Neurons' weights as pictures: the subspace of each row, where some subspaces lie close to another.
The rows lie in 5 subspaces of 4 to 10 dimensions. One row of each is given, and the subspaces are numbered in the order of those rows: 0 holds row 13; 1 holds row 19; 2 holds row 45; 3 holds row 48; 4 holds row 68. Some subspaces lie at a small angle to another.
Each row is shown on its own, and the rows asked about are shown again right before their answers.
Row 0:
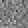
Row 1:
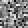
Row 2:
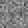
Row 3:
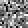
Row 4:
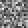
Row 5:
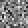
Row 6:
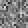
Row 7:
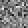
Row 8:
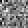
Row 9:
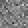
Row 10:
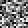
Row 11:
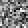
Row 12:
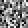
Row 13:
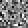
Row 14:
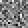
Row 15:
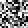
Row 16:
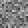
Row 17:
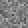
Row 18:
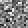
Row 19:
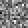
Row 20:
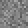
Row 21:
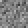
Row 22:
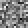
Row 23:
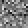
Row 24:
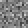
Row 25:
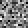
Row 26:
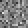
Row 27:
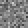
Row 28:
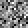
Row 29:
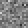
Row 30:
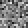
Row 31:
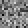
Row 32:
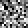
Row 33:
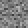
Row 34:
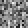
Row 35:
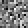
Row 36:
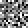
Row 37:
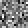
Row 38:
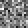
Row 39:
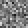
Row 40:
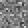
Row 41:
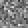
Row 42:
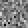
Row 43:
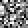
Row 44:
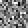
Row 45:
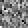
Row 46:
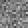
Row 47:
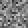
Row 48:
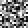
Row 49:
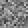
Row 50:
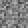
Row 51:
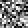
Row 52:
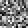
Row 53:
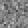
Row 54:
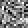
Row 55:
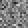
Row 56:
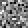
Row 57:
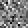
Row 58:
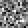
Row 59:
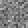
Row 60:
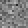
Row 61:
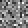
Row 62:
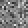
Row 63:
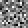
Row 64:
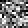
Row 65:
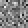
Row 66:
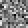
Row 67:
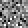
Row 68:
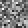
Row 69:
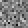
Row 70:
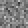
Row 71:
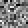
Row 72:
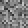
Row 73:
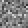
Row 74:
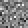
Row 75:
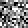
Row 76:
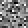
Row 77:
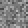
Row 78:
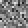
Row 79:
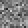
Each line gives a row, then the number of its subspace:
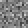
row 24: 4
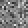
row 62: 3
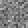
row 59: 4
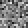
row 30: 4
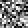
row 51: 4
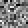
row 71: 2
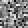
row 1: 2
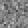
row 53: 2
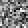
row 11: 2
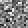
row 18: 2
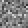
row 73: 2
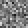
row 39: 2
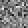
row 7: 3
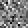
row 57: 2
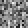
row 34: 2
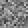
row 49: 2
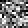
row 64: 4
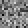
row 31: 2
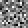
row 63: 4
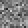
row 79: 0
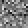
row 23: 2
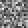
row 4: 4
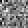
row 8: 2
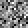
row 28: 2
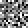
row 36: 4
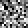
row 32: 2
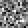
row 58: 2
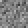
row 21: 2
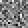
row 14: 4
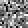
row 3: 2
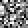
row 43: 2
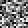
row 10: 3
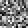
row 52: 2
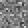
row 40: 4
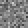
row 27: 2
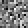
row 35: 2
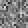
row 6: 3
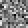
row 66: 2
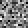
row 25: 0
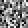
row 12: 2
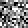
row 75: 1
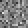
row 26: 1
